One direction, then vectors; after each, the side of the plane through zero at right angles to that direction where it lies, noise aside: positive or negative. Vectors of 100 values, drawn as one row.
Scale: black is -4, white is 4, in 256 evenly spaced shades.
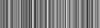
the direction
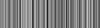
negative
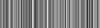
positive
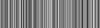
positive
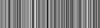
negative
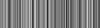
negative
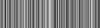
negative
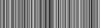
positive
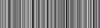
negative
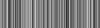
negative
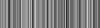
negative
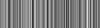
negative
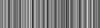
negative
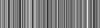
negative
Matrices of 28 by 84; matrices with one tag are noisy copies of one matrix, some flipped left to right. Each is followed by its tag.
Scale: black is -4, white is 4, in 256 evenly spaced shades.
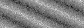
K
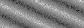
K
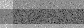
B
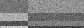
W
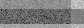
B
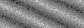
K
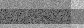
B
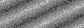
K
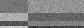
W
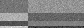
W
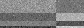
W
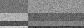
W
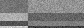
W
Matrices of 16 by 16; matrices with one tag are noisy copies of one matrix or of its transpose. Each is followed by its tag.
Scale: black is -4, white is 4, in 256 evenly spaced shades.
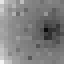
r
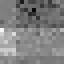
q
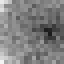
r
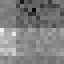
q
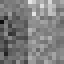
q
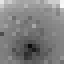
r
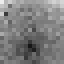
r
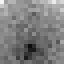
r
